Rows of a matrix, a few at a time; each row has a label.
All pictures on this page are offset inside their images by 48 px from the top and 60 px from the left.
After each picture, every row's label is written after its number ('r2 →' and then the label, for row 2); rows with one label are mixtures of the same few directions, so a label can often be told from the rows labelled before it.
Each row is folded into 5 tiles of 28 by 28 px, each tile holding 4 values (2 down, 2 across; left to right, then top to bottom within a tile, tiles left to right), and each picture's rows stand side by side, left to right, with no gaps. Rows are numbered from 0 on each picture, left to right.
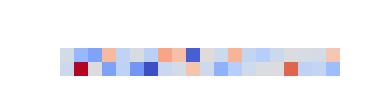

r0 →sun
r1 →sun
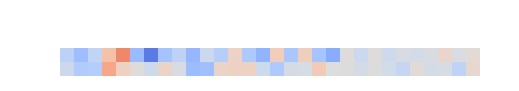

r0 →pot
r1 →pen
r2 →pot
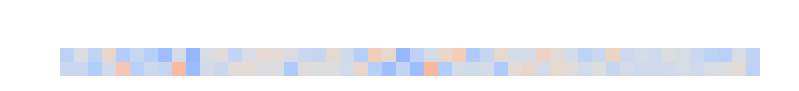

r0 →pot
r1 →sun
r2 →sun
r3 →sun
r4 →pot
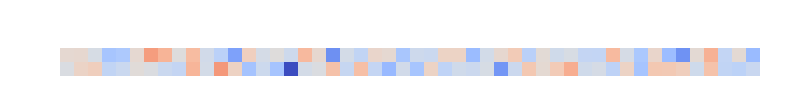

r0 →pot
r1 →sun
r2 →sun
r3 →sun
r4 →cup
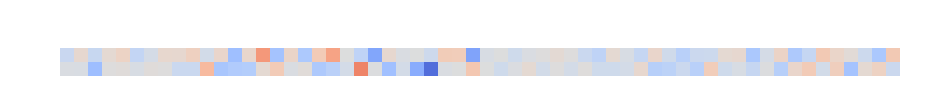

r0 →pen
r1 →pen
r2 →sun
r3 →sun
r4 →sun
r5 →sun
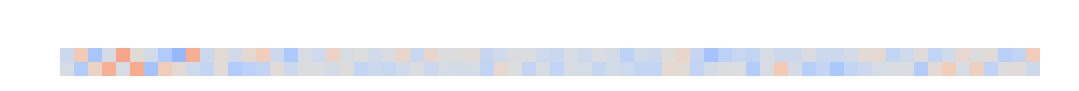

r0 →sun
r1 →cup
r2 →pen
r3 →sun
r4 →pot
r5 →sun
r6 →sun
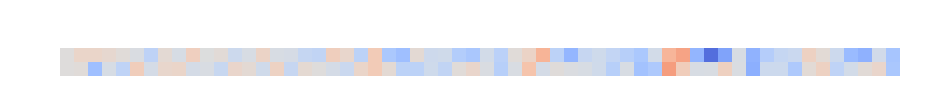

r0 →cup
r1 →sun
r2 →pen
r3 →pot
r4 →pot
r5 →pot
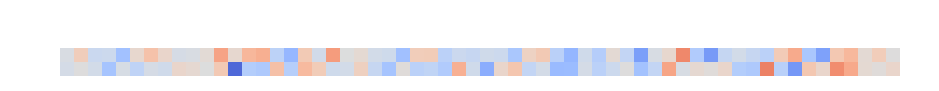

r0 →pot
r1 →cup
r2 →pot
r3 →cup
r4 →pot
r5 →cup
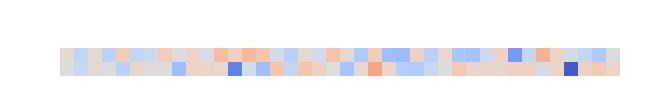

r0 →pot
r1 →cup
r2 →pen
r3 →sun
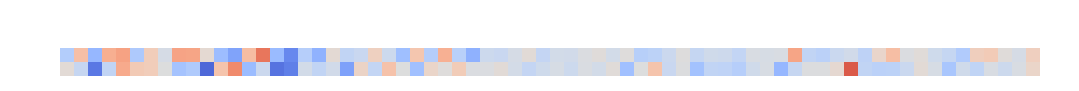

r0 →pen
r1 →cup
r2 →pen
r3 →sun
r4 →cup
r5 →sun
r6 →pot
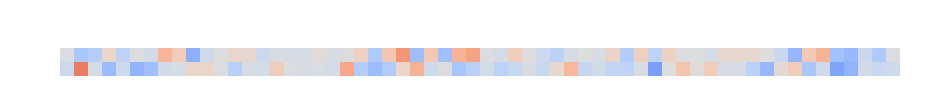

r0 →sun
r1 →cup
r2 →pen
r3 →sun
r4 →pen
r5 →cup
